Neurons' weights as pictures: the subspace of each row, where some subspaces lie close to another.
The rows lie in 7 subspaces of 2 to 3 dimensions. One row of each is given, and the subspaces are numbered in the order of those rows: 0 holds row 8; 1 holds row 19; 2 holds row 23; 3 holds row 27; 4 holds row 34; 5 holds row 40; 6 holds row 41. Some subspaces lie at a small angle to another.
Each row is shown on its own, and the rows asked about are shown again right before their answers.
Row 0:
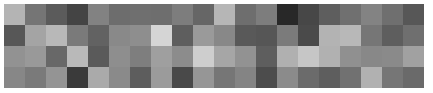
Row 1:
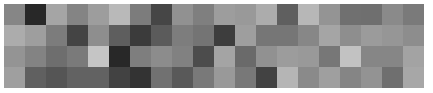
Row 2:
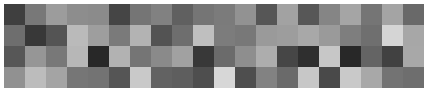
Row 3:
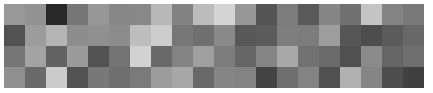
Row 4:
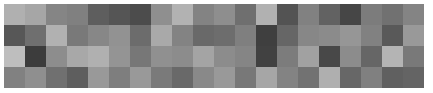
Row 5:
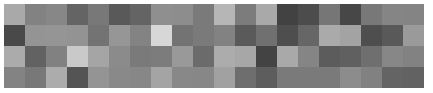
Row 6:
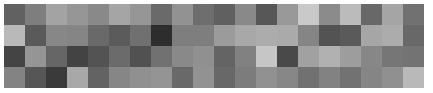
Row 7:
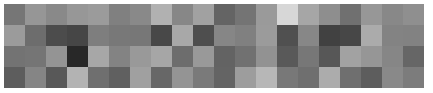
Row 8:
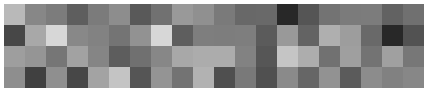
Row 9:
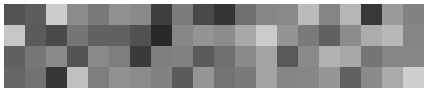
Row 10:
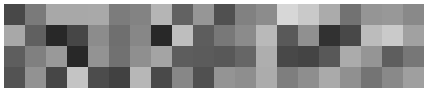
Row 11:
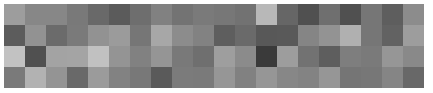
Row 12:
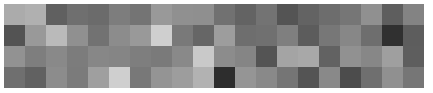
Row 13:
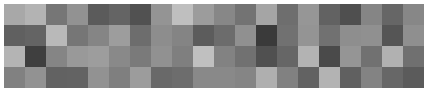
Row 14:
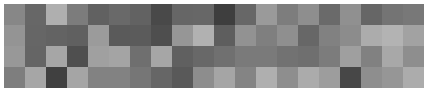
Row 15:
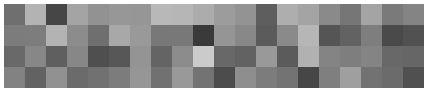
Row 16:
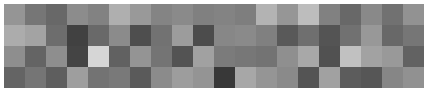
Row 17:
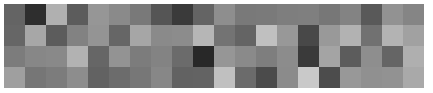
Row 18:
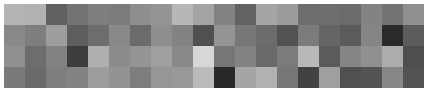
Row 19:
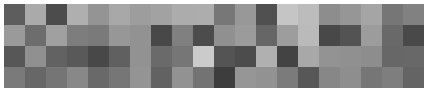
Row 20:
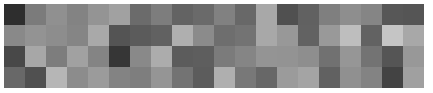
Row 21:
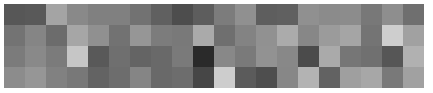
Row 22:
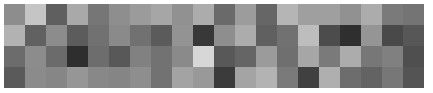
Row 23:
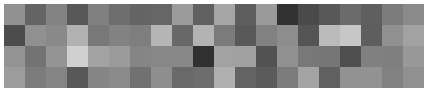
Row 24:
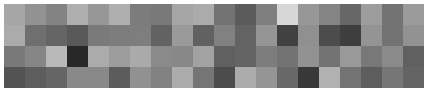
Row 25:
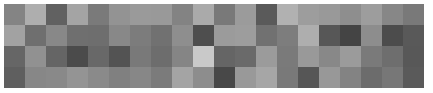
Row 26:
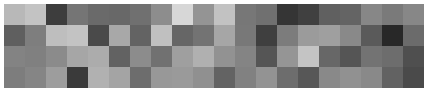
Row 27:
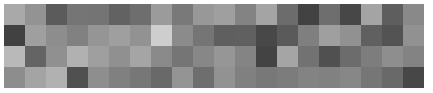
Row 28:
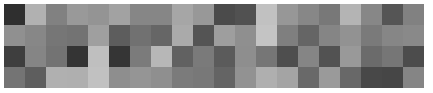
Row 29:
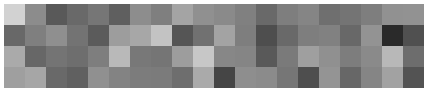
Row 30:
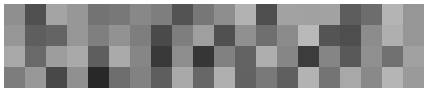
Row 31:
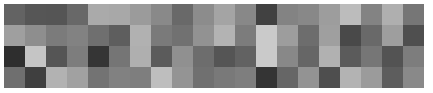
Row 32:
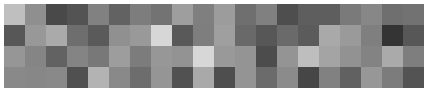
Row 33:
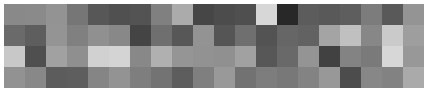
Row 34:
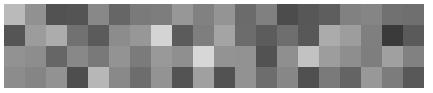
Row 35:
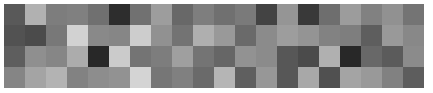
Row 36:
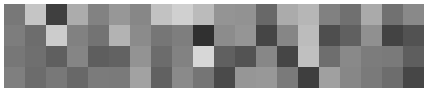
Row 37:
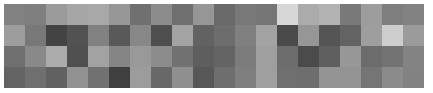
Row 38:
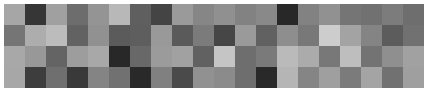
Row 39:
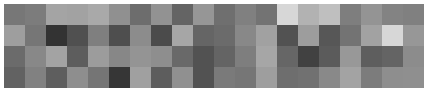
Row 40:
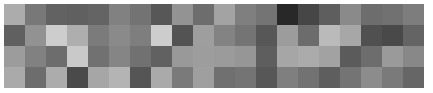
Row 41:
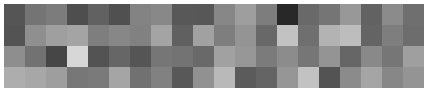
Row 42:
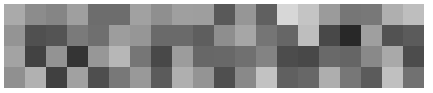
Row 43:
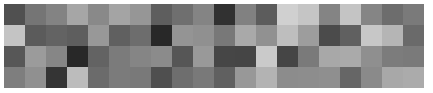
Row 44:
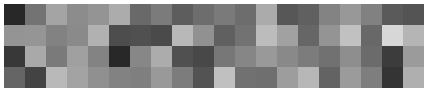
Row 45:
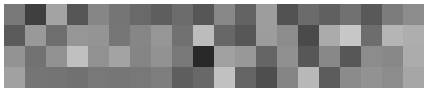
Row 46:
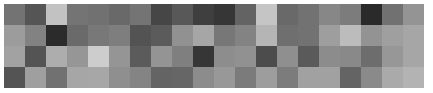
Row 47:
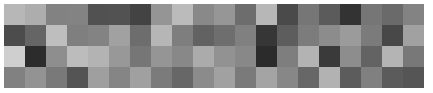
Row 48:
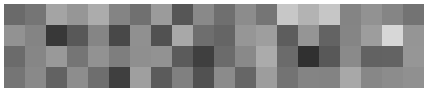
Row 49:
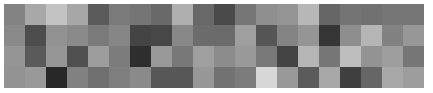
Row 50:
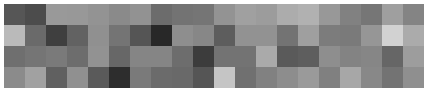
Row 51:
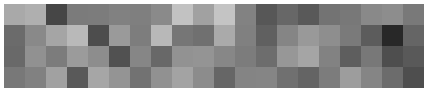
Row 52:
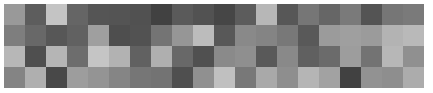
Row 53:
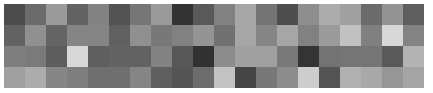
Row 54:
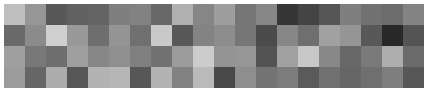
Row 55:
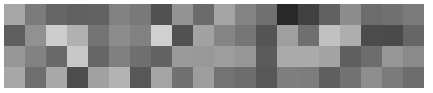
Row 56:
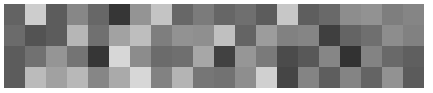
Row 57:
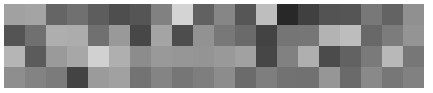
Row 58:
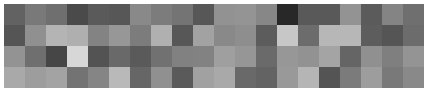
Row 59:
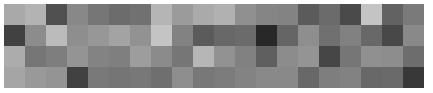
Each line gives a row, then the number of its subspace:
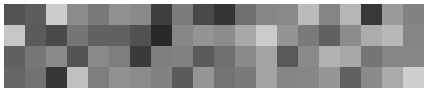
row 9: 3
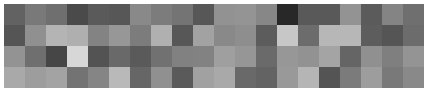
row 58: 6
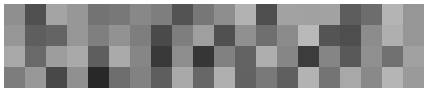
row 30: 4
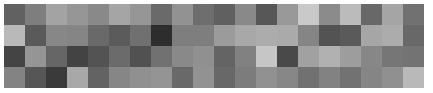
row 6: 3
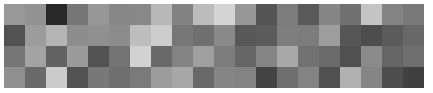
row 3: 3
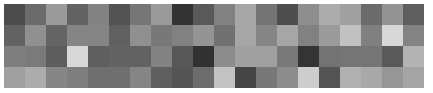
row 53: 6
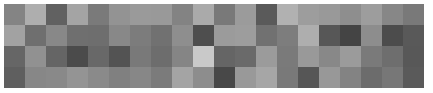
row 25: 2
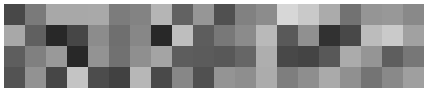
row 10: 5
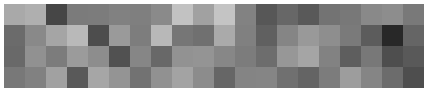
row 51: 2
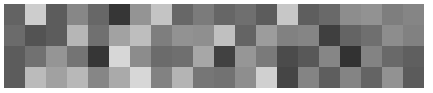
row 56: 0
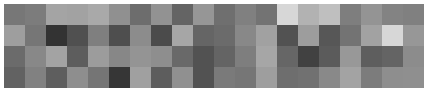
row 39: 6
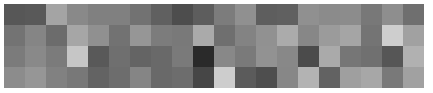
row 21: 5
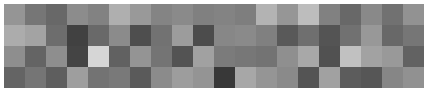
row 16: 0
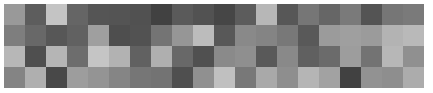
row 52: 1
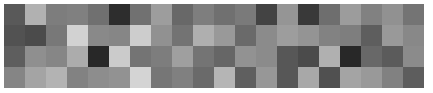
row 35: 0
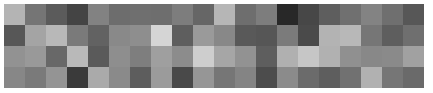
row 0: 4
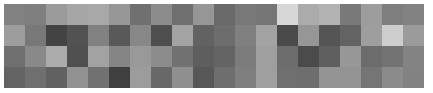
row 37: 6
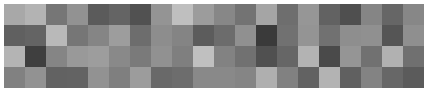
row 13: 1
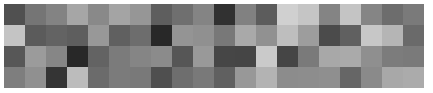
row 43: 1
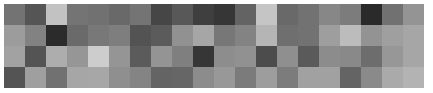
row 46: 3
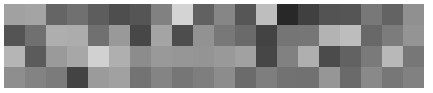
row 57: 2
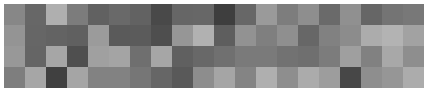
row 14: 1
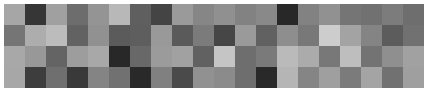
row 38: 0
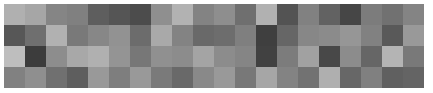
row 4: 1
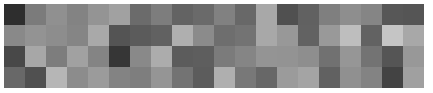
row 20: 4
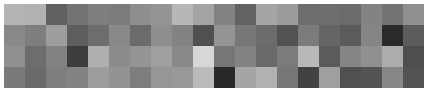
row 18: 5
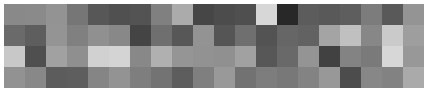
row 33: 2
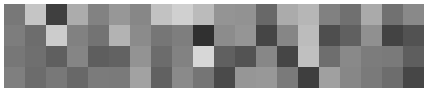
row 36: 1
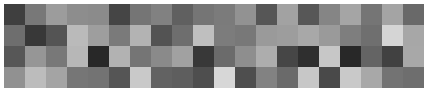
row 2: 0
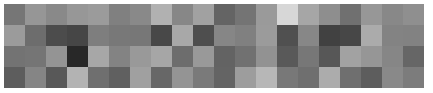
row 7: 5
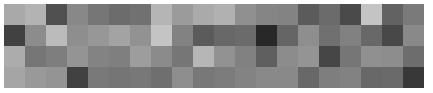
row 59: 3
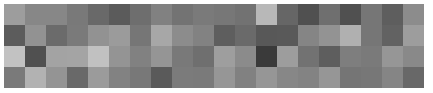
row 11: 3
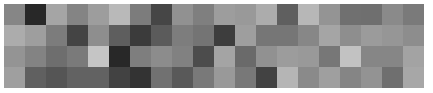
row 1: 0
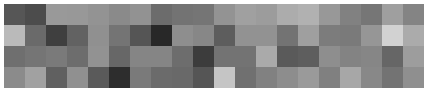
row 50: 0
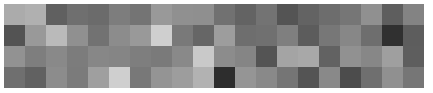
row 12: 0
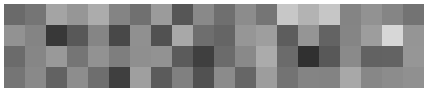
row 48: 6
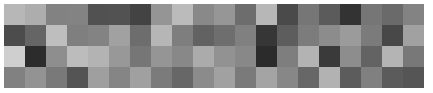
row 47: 1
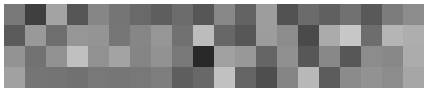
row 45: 2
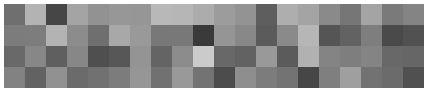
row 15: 1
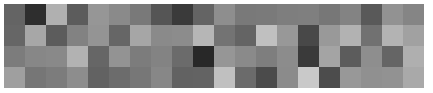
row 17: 2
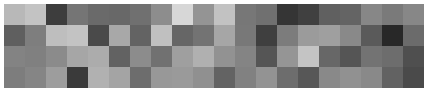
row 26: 2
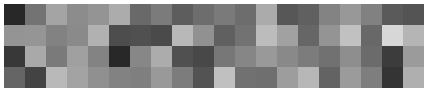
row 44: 4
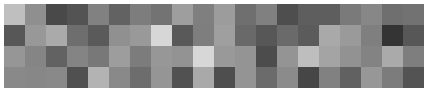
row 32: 4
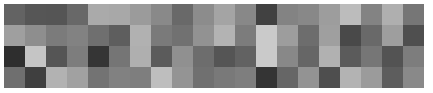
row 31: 3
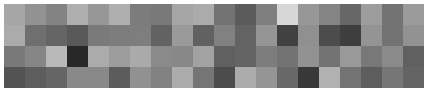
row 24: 6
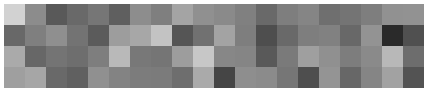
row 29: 4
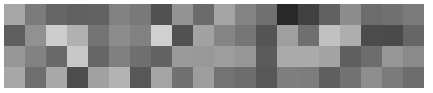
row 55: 5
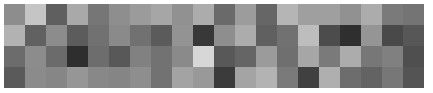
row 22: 2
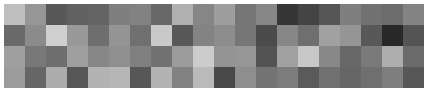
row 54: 5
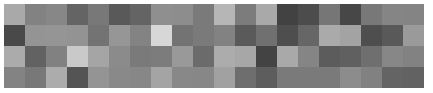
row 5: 1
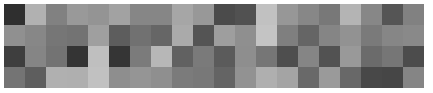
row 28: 4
